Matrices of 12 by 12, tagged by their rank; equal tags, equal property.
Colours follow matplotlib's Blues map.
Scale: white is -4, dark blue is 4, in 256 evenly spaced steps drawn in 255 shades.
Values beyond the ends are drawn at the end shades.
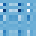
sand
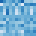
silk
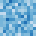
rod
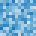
rod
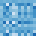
silk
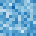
rod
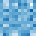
silk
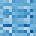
silk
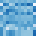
silk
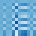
sand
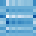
sand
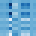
sand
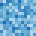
rod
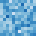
rod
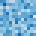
rod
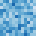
rod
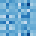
silk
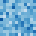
rod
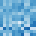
silk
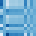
sand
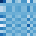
sand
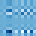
sand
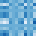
sand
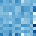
silk
